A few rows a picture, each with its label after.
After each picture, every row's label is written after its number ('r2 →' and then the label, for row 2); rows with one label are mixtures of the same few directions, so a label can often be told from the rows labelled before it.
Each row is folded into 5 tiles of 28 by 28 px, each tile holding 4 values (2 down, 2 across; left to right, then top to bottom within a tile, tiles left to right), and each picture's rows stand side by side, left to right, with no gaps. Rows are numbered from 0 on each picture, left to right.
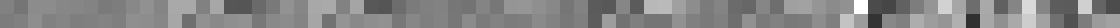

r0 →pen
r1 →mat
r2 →mat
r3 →mat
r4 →mat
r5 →mat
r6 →pen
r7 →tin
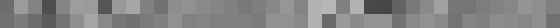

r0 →tin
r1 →pen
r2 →mat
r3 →pen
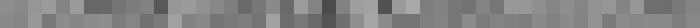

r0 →mat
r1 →pen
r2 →tin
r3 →mat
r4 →mat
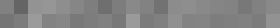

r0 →pen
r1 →pen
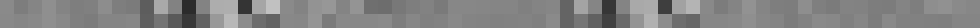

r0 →tin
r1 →tin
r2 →mat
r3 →pen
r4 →tin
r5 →tin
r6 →mat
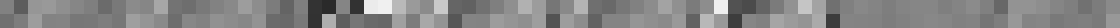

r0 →pen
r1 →pen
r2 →mat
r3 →pen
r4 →pen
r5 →pen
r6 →tin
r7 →pen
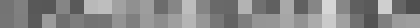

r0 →mat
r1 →tin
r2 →tin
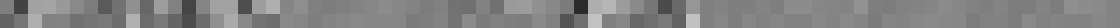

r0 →pen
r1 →tin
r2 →pen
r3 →mat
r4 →pen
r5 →mat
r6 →pen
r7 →mat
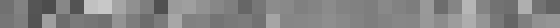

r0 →mat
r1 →pen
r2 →tin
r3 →tin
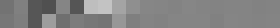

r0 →mat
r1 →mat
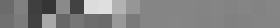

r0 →mat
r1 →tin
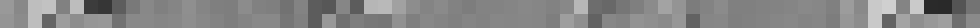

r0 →mat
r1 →tin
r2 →mat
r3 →pen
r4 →pen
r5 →pen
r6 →mat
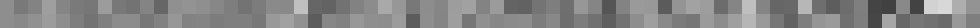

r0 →tin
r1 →pen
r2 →pen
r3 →mat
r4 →tin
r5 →tin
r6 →mat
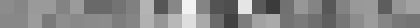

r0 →mat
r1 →tin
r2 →tin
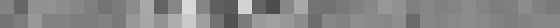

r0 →pen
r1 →tin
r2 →pen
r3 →tin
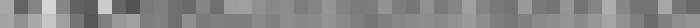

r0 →tin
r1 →mat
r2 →tin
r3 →tin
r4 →tin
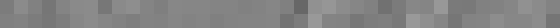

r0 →tin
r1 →pen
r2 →pen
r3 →pen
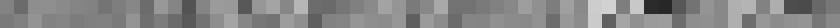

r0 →pen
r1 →tin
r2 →pen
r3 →pen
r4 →mat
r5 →mat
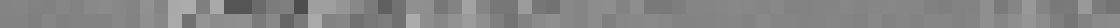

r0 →mat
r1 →mat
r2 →pen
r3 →tin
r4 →mat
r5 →mat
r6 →mat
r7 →tin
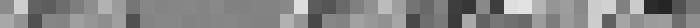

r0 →pen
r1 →mat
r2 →pen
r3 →mat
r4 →mat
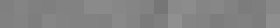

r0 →mat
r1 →pen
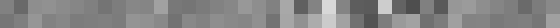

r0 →pen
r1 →pen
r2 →tin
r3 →pen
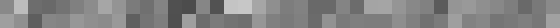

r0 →pen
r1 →mat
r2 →mat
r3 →pen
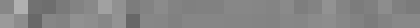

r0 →pen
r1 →pen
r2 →tin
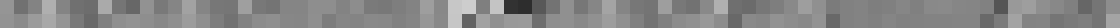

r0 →tin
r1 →tin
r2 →mat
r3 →mat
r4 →tin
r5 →pen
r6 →mat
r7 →pen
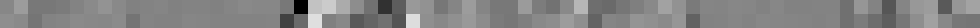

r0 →pen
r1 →mat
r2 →pen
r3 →tin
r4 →pen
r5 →mat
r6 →tin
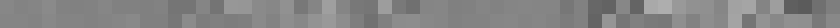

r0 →tin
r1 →mat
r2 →tin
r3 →pen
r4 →mat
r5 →mat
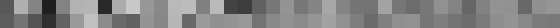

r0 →tin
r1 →mat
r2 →tin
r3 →tin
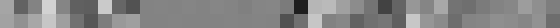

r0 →tin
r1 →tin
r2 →pen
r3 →pen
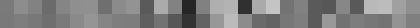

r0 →tin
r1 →tin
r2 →mat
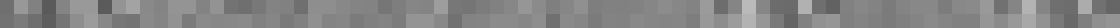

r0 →tin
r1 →mat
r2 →pen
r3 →pen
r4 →pen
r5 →tin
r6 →tin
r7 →tin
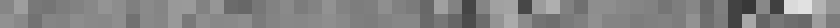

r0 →pen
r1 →mat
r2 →tin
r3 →tin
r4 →pen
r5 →mat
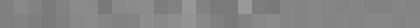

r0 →tin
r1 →tin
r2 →mat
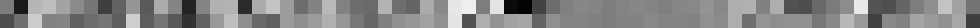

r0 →pen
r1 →tin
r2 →tin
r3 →mat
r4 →tin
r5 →mat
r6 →pen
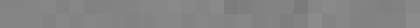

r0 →mat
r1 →mat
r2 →pen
